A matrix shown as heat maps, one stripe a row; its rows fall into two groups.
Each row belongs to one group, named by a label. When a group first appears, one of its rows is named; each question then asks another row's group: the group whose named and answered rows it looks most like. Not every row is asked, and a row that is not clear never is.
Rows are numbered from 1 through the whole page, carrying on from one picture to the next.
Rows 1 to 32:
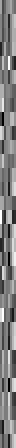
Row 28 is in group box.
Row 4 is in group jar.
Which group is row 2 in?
box
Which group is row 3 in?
box
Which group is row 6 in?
box
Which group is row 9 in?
jar
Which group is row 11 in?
jar
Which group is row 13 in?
box
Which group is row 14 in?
box
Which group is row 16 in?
jar
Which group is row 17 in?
box
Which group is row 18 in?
jar
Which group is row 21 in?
jar
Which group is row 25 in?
box
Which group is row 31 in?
jar
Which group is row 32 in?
box
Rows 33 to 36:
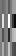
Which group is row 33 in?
box
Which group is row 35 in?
box
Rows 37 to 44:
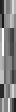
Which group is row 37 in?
jar
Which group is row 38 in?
jar
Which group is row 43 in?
jar
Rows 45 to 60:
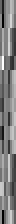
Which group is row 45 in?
jar
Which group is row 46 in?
jar
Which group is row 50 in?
box
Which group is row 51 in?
box
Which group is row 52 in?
jar
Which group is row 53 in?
box
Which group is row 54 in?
jar
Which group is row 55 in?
box
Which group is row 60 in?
jar
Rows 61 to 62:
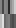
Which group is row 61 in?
box
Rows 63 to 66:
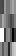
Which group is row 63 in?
jar
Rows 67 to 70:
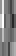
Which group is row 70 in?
box
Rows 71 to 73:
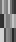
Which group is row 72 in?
jar
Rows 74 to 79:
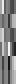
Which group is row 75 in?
box
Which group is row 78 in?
box
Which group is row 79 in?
box
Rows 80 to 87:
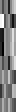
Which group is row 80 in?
box
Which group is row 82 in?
jar
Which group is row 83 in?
jar
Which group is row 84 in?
box
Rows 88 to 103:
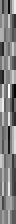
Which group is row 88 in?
box
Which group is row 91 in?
jar
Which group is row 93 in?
jar
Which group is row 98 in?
box
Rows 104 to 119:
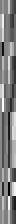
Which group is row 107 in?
jar
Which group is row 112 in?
box
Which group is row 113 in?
box
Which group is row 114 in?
box
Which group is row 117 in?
box
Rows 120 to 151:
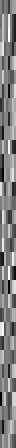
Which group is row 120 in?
box
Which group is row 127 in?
jar
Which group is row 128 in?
box
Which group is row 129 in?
jar
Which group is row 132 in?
jar
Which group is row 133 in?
jar
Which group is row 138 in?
jar
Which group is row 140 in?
box
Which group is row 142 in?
jar
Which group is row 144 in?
jar
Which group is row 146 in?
box
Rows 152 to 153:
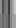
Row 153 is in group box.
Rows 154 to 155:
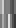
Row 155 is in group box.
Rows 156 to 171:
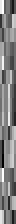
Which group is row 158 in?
jar
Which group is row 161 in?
jar
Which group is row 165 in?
box
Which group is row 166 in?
jar
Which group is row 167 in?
jar
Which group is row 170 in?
box
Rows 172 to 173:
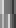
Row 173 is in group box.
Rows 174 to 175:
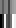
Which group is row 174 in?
box
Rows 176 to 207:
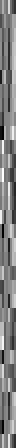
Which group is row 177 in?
jar
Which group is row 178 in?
box
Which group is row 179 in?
box
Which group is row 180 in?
box
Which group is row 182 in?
box
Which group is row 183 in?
box
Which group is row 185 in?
jar
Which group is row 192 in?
jar
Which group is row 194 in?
box
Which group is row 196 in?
jar
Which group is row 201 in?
jar
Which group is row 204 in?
box
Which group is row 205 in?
box
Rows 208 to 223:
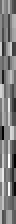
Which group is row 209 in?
box
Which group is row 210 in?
box
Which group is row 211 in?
jar
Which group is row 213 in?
jar
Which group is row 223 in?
jar
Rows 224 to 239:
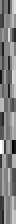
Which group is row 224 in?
box
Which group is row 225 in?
jar
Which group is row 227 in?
jar
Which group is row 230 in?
box
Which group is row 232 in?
jar
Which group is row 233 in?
jar
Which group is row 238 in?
jar
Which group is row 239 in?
jar
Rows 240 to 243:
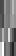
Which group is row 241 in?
jar
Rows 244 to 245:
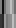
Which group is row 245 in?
jar
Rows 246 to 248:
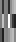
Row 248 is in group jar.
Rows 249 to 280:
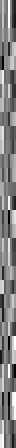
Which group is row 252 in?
box
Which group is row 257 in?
box
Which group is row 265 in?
box
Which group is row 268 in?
jar
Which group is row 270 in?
jar
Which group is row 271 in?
jar
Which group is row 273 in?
box
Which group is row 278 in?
box
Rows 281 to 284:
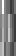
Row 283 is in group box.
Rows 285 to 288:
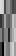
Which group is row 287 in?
box
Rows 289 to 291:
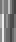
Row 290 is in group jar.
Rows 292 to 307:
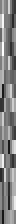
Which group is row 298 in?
jar
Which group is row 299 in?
jar
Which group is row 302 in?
box
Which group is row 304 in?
jar
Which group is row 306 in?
box
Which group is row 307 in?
jar
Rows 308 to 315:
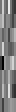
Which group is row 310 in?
box
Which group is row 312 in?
jar
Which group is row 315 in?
jar
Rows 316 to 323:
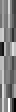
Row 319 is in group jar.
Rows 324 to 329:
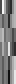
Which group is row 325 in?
box
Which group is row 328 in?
box
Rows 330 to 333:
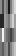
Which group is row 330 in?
box
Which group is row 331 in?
jar
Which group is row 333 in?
box
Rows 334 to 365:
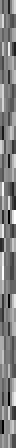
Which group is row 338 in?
jar
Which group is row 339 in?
box
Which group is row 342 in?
box
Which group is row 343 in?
jar
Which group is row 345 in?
box
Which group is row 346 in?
jar
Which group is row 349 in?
box
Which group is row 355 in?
box
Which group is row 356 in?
jar
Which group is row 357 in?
box
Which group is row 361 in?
box
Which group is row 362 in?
box
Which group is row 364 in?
jar
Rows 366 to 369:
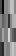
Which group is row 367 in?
box
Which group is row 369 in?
jar
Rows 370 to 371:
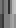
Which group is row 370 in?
box
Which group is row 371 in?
jar
